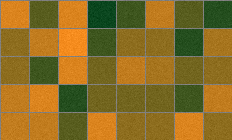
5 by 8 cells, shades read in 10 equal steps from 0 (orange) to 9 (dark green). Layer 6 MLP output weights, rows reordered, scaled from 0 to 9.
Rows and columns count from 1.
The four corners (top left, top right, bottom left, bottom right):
1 8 2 4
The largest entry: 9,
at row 1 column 4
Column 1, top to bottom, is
1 4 4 2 2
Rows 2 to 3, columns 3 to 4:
0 7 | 1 5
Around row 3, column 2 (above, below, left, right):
2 1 4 1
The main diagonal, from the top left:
1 2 1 5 4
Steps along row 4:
down up down same same up down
